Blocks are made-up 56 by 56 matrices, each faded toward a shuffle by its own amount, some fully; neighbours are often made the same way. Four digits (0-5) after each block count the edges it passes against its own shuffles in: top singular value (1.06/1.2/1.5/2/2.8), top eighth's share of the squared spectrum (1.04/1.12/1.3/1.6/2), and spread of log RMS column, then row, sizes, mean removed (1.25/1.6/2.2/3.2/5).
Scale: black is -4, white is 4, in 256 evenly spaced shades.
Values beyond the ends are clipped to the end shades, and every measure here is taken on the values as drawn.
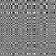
5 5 4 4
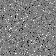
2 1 0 0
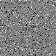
2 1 0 0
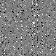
2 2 2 0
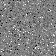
0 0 0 0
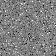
0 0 0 0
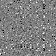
3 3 1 1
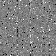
3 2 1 0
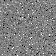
1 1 0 0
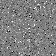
1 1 0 0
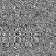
4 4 2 2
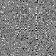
3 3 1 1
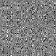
4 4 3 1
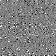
3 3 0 2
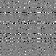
4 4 1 3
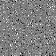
3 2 1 0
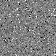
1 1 0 0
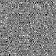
4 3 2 2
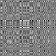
5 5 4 3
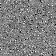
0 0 0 0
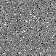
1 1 0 0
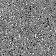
0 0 0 0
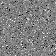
0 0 0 0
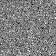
0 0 0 0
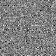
1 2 0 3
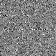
1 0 0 1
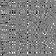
4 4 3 2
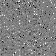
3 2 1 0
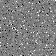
1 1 0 0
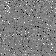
0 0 0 0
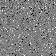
2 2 0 0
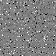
3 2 0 1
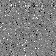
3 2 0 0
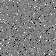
1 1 0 0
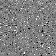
3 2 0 1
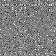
3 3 0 1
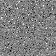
2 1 0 0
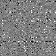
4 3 1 1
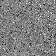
0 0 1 0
